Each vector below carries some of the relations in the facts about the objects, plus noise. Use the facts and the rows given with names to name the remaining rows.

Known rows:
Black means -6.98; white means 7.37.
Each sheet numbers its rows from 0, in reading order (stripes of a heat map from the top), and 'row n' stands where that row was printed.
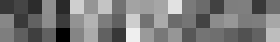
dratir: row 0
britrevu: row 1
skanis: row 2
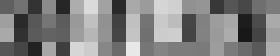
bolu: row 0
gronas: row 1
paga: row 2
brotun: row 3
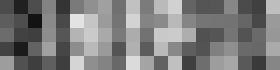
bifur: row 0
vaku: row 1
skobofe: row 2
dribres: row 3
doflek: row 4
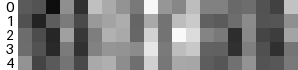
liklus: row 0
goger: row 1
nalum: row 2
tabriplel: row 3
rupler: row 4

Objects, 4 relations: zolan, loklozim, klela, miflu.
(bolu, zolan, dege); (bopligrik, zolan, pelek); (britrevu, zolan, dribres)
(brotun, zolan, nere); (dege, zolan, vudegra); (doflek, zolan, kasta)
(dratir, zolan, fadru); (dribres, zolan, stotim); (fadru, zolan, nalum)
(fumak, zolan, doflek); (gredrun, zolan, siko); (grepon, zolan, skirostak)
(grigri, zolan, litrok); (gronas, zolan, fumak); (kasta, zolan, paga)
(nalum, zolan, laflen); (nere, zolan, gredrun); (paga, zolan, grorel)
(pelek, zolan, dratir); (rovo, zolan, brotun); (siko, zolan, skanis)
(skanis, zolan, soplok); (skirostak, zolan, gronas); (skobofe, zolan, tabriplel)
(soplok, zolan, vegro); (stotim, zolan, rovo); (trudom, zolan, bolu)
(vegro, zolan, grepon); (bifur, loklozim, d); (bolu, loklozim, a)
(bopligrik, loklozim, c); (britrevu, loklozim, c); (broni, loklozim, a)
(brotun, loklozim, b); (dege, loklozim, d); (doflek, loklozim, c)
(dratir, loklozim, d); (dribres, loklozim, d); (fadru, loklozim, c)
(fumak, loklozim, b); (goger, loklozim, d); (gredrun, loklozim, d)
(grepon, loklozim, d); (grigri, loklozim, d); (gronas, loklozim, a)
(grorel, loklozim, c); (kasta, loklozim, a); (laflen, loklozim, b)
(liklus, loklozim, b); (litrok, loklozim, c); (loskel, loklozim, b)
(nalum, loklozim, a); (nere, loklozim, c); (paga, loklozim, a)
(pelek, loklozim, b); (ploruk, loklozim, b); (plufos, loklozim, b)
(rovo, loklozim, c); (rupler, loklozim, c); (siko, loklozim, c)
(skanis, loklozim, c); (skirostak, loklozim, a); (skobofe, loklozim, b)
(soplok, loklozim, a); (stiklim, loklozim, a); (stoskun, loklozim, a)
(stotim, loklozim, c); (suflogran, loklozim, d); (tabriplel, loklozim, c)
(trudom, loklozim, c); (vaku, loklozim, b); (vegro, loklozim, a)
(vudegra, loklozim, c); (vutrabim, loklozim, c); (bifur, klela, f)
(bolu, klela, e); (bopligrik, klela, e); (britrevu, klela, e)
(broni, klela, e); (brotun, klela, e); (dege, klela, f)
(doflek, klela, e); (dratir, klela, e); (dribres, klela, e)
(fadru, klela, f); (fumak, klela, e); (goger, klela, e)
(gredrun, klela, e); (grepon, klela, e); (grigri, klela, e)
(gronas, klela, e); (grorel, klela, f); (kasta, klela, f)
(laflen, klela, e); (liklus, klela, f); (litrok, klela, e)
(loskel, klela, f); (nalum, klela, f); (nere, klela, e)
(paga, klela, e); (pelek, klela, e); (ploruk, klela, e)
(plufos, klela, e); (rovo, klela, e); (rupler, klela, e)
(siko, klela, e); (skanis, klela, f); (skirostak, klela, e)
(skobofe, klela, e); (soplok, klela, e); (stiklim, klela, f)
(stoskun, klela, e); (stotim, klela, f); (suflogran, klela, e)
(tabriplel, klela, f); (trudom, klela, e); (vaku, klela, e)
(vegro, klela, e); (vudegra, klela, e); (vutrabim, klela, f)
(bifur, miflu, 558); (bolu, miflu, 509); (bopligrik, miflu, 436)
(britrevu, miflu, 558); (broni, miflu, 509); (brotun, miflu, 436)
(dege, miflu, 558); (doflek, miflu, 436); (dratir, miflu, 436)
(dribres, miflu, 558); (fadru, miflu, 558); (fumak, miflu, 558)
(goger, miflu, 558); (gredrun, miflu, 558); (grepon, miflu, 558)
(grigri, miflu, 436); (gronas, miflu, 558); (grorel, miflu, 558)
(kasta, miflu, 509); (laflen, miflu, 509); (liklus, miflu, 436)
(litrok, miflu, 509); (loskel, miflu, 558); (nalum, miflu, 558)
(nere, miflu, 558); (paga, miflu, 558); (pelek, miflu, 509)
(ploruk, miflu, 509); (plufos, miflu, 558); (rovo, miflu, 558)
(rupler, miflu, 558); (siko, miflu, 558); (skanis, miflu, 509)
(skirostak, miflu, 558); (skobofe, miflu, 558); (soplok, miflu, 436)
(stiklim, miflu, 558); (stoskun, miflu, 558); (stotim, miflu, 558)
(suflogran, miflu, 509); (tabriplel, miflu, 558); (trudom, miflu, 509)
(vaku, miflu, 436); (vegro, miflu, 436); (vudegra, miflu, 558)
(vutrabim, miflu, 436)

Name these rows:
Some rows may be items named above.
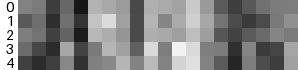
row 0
trudom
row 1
pelek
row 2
trudom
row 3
nalum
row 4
dege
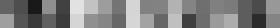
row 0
vaku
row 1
doflek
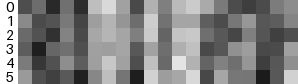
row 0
pelek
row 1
rupler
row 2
vudegra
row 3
grepon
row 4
stoskun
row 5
kasta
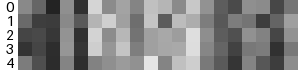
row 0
bopligrik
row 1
plufos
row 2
grigri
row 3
dratir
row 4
fadru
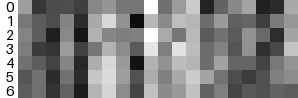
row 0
grorel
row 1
broni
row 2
vutrabim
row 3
stiklim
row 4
broni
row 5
pelek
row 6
litrok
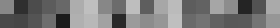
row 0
fumak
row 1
suflogran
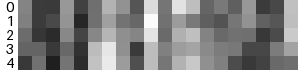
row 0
stiklim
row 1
stotim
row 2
loskel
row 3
ploruk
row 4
laflen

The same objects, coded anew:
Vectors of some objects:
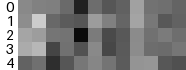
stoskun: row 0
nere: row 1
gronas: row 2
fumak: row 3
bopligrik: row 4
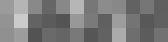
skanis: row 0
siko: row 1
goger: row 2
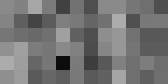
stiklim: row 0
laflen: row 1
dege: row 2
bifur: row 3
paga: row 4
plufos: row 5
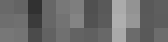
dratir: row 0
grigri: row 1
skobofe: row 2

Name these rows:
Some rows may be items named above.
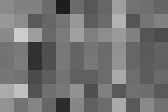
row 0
stoskun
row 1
suflogran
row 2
stotim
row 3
vudegra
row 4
vudegra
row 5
skobofe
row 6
grorel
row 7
broni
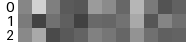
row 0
britrevu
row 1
bolu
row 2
rupler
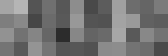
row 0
grepon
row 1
vaku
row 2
broni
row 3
nalum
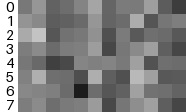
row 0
vutrabim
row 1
ploruk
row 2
grorel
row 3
liklus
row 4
trudom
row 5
brotun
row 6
stoskun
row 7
liklus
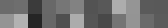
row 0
grigri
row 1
doflek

